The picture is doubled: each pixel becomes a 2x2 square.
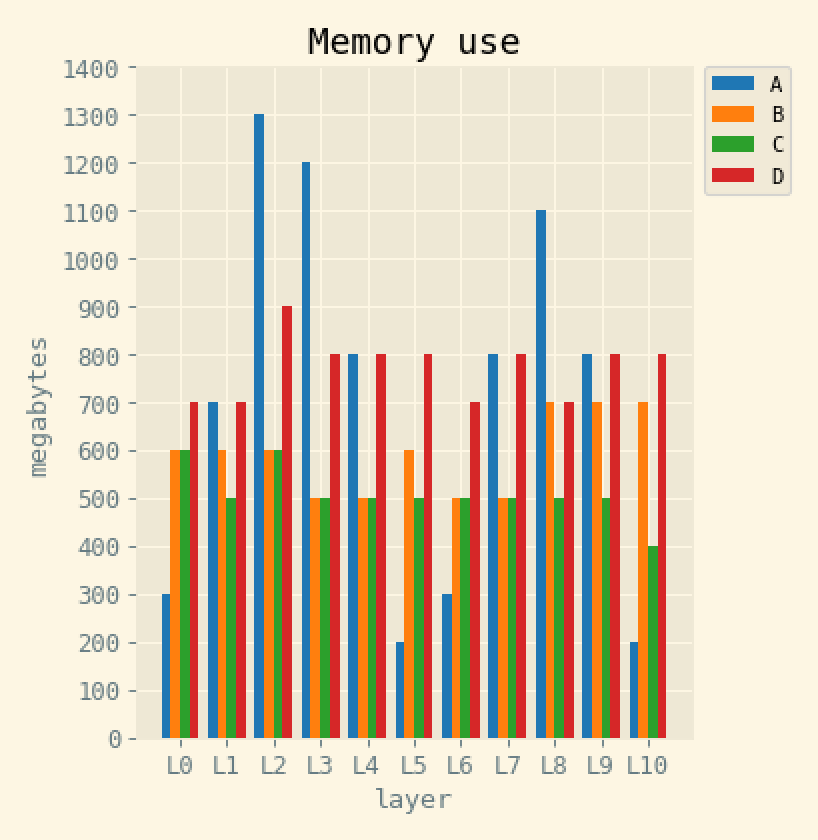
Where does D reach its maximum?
L2
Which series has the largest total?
D
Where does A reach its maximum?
L2
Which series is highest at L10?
D
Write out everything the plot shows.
Title: Memory use
x-axis: layer, ticks L0 L1 L2 L3 L4 L5 L6 L7 L8 L9 L10
y-axis: megabytes, ticks 0 100 200 300 400 500 600 700 800 900 1000 1100 1200 1300 1400
Legend: A, B, C, D
Values:
A: 300 700 1300 1200 800 200 300 800 1100 800 200
B: 600 600 600 500 500 600 500 500 700 700 700
C: 600 500 600 500 500 500 500 500 500 500 400
D: 700 700 900 800 800 800 700 800 700 800 800
